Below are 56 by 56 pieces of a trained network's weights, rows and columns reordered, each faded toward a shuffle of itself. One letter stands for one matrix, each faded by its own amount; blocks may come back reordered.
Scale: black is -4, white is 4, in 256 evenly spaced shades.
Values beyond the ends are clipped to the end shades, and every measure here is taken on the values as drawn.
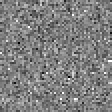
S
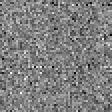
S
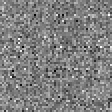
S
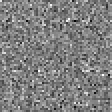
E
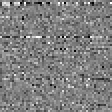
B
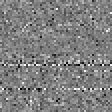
B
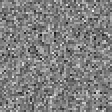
E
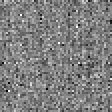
S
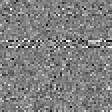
B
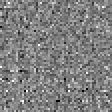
S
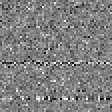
B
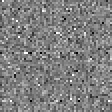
S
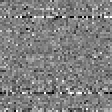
B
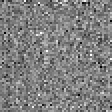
S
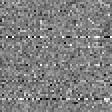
B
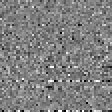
B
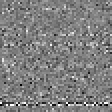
B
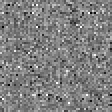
S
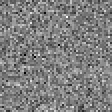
E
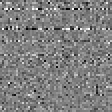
B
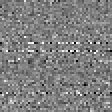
B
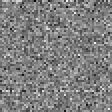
E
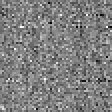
S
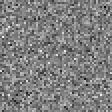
E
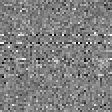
B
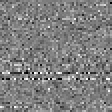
B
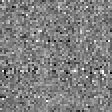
S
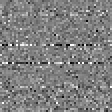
B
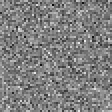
E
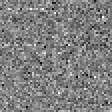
E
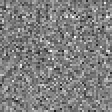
E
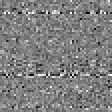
B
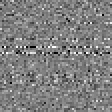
B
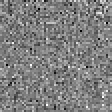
S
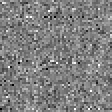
S
